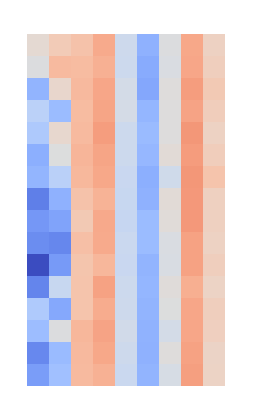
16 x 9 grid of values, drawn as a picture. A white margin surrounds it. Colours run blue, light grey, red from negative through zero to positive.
Streaks run downward. A vertical seam about 20% of the way across splits the table, and the right part is calmer. Upright stripes repeat 2 times across the table. The middle left is the ninth with the lowest average. On average the colour sits 50% of the way up the scale.
